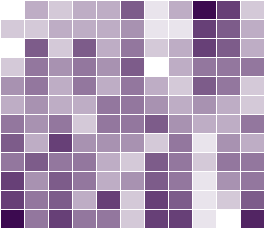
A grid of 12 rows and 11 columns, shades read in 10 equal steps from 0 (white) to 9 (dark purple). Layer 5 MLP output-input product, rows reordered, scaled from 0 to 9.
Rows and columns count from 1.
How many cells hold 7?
11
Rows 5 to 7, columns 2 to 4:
5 3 5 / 4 3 3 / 4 5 2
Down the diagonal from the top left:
0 2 2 5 3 5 6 5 2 4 6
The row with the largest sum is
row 12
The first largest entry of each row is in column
9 9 9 6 9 5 7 3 2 1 1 1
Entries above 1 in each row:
9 9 10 10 11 11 11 10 11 10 10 9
